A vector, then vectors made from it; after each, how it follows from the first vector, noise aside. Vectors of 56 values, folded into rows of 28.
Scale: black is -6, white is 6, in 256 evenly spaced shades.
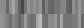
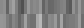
copied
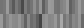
sign-scrambled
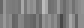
reversed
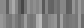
copied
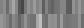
copied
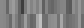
copied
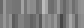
reversed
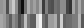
scaled up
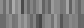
sign-scrambled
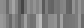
copied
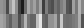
scaled up
